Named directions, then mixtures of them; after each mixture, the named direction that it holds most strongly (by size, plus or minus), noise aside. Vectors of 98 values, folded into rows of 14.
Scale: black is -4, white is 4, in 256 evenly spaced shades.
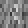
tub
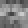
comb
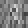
tub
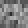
comb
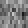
tub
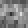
comb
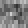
comb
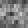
comb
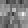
comb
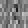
tub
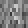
tub
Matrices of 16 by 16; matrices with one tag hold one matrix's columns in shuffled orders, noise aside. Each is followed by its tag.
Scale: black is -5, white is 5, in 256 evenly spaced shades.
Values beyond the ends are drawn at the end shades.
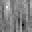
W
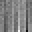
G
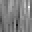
W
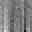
G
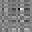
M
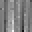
G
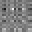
M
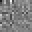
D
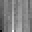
G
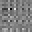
M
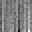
G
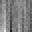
G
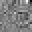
D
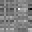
M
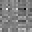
M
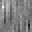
W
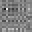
M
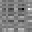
M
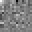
D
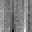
G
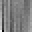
G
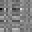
M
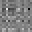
M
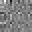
D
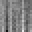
G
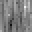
W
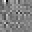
D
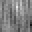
W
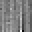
G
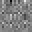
D
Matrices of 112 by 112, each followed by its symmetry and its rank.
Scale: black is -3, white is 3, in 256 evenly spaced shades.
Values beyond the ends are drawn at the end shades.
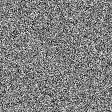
antisymmetric, full rank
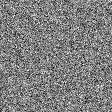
antisymmetric, full rank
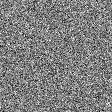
neither, full rank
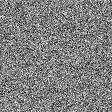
neither, full rank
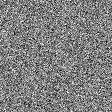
neither, full rank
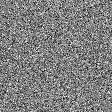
antisymmetric, full rank
